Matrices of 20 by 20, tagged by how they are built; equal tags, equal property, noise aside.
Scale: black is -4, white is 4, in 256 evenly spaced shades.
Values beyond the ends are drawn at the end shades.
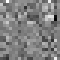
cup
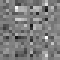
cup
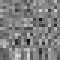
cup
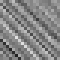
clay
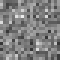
cup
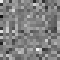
cup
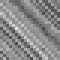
clay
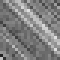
clay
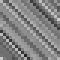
clay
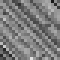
clay
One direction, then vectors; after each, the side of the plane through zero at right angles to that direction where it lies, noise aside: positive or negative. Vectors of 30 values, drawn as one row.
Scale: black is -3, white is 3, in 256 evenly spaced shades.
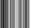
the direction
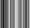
positive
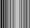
positive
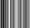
positive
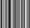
negative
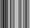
positive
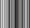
negative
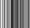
negative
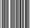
positive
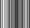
negative
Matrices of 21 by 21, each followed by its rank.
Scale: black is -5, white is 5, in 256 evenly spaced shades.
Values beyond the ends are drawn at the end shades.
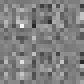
three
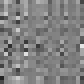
three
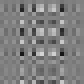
one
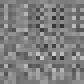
three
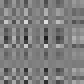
one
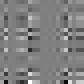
one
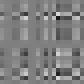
one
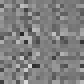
three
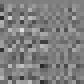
three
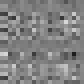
three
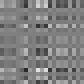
one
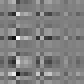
one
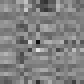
three
